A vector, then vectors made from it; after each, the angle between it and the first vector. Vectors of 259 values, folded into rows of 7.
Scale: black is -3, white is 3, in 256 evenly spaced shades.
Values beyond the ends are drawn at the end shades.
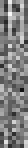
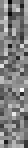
nearly opposite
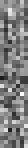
partly aligned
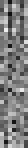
nearly opposite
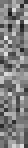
partly opposed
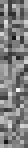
partly opposed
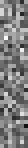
orthogonal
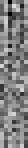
nearly opposite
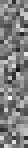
orthogonal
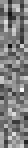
nearly opposite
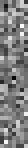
partly aligned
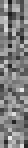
nearly opposite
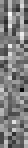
nearly parallel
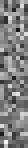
partly aligned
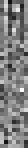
nearly opposite
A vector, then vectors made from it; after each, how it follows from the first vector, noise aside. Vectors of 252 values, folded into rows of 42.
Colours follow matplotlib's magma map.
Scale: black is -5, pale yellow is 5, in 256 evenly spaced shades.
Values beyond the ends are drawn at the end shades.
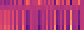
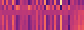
wrapped around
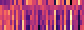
scaled up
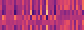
wrapped around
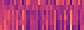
copied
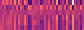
wrapped around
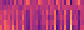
copied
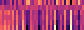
scaled up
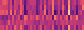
wrapped around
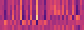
wrapped around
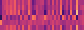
wrapped around
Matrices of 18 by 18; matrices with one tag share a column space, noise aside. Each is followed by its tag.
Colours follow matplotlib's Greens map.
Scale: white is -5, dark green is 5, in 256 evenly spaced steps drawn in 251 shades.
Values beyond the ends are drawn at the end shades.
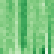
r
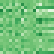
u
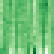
r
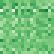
u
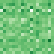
u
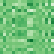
u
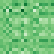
u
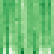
r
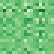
u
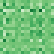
u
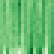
r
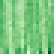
r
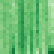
r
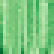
r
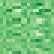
u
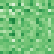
u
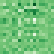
u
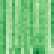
r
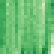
r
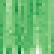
r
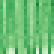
r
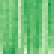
r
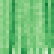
r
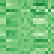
u
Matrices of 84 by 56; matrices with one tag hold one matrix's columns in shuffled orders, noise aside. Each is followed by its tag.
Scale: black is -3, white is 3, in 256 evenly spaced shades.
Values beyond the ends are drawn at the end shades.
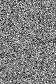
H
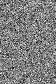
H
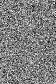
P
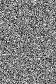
P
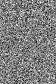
P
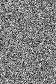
H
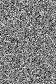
P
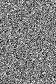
H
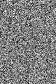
P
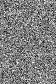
P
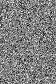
P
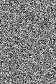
H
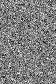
H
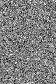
P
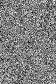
P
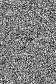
P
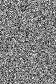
P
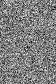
P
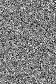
H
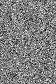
H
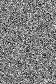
H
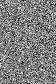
H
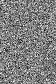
H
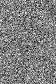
P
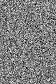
H
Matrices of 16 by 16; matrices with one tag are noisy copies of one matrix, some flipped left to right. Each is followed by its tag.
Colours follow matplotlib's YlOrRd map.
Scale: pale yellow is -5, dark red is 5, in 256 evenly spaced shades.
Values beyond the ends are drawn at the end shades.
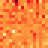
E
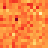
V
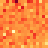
E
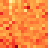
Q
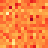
V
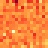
E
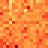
Q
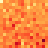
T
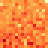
T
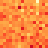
Q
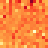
E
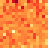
E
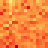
Q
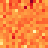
E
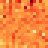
E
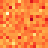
V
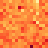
Q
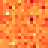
V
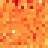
E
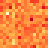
V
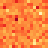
V
